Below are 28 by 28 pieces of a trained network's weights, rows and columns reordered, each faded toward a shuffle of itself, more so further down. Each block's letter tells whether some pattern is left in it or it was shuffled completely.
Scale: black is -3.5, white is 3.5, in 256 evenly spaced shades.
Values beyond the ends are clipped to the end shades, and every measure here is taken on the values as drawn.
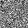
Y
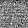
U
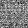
U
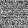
U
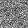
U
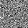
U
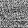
U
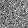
Y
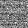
U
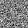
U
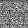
U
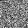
Y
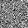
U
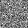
Y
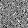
Y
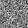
Y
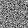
Y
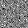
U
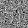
Y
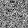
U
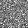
Y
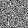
U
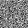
Y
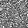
Y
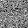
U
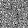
Y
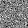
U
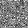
U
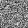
U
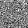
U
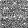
U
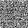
U
